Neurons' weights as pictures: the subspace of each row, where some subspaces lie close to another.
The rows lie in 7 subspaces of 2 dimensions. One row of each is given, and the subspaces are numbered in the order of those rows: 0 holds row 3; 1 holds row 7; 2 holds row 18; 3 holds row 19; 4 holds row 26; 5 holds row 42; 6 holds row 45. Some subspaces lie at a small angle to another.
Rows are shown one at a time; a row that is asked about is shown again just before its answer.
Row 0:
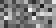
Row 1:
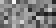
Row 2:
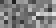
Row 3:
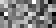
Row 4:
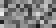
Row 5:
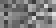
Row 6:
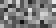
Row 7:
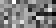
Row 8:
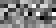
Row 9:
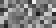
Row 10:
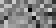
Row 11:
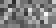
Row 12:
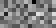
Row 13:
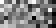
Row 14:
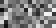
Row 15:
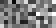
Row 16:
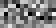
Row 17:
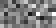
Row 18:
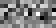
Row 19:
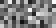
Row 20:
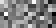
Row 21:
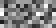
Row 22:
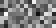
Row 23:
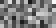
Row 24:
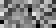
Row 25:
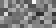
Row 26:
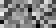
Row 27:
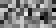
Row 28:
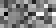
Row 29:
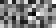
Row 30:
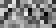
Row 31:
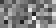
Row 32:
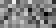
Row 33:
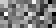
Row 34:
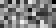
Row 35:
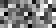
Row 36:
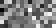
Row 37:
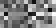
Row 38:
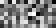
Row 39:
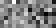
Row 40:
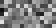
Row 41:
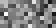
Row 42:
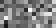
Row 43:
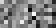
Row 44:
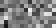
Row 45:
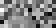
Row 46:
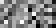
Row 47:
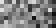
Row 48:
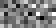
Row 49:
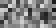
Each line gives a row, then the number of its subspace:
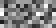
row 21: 4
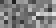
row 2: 1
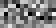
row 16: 3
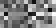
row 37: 6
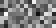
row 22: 5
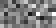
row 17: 2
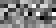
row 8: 2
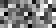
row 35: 0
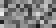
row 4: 4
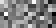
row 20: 0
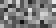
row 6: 3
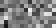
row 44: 5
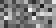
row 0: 5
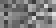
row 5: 6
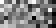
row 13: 0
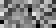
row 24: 4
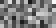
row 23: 3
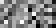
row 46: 4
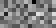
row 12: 5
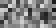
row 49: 2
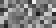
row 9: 5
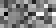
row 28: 6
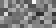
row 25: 5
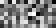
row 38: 3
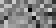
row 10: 6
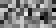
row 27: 2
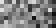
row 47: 0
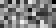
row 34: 3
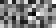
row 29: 3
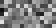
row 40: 6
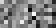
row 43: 4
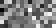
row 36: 6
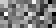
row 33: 0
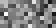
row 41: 0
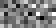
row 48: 2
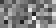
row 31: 4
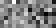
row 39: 1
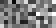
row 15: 2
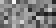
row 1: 1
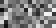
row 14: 5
